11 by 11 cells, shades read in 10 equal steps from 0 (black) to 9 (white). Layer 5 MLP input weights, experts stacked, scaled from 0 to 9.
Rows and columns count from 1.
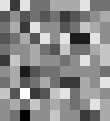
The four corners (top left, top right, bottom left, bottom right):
8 4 5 6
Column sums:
50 54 46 52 52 56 55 43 56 61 63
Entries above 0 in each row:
11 11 11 11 11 11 11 11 11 11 10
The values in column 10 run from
3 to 8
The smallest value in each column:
2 2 0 2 3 3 2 1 1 3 4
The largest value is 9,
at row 9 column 3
